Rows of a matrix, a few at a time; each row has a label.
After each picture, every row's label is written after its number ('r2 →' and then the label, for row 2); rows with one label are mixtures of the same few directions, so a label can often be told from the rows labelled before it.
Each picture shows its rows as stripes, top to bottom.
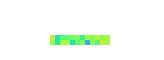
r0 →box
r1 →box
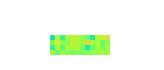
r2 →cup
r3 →box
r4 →cup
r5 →box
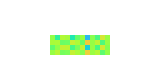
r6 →box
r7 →box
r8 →box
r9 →box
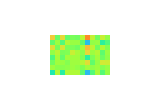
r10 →cup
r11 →cup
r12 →cup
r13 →box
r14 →cup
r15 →cup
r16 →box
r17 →cup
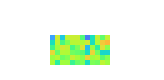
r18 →cup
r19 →cup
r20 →box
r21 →cup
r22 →box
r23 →box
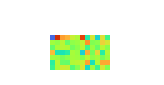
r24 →box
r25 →cup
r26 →box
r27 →box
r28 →box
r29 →cup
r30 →box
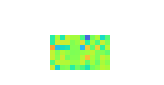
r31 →cup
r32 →box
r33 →box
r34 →cup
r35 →cup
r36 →box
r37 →box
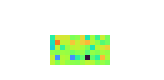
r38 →box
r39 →box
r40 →cup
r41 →box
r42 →box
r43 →cup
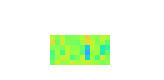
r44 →cup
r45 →cup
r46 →cup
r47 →cup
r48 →box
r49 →box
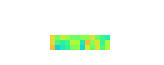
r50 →cup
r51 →box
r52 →box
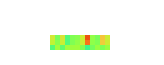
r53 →cup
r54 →cup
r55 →cup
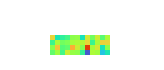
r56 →box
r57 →cup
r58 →box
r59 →cup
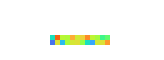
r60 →box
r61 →cup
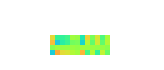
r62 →box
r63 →box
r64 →box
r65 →box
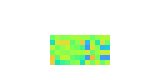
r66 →cup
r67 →box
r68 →cup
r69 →cup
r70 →cup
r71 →box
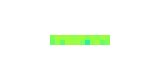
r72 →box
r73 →cup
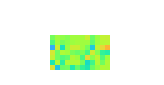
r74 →cup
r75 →cup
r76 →cup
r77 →cup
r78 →box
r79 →cup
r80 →box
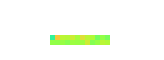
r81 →box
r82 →cup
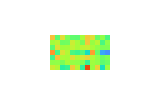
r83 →cup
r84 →box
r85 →box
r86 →cup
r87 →box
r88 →cup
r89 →box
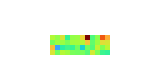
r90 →cup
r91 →cup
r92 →box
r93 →cup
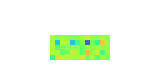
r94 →cup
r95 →box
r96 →box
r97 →box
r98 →box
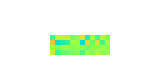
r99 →box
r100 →box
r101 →box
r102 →box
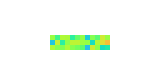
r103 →box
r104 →cup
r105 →cup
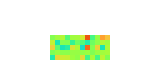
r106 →cup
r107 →box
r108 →box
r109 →cup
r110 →box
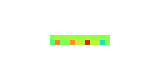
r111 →box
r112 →box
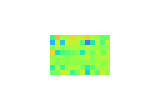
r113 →box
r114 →cup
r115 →box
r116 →box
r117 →cup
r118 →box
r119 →cup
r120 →box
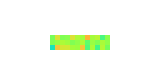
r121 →box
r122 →box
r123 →box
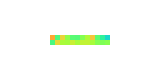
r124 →cup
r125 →box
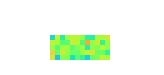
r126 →cup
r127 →box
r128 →box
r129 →cup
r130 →box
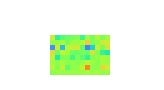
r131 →box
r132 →cup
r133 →cup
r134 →cup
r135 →box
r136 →cup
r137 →cup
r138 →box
